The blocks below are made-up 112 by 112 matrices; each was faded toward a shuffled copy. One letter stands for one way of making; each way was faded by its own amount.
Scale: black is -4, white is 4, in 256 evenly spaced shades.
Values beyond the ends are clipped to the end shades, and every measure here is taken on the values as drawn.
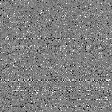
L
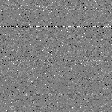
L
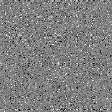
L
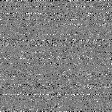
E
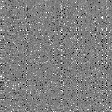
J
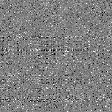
L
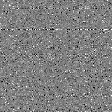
L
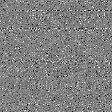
L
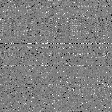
L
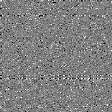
L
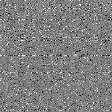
L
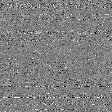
E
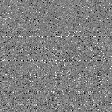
L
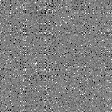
J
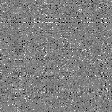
L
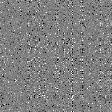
J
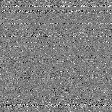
E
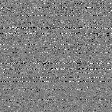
E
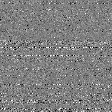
E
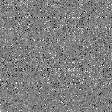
L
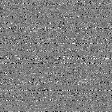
E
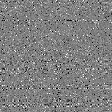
L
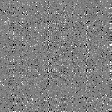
J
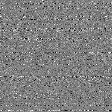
E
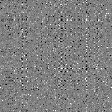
J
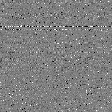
L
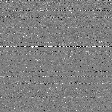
E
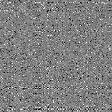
L
